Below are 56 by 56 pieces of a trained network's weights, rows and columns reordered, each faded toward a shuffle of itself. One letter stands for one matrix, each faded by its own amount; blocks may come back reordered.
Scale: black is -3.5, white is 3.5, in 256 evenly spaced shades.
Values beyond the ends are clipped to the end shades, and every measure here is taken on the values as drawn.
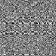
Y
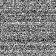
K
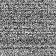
K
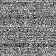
K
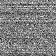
K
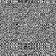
Y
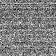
K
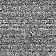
K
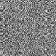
Y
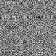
Y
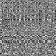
Y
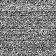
K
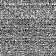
K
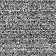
K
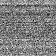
K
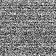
K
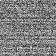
K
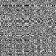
Y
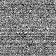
K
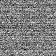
K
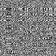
Y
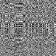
Y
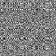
Y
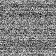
K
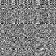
Y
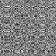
Y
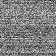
K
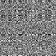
Y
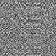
Y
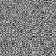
Y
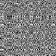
Y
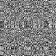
Y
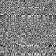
Y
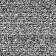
K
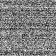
K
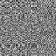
Y
